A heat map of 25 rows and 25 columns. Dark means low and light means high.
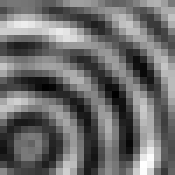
The halves do not mirror each other. Rings spread out from the bottom left. No row or column stands out. The bottom left is the smoothest part.
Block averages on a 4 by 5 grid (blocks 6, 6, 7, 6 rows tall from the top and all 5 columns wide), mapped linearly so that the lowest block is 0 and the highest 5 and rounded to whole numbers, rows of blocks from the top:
54243 | 12213 | 21103 | 01115
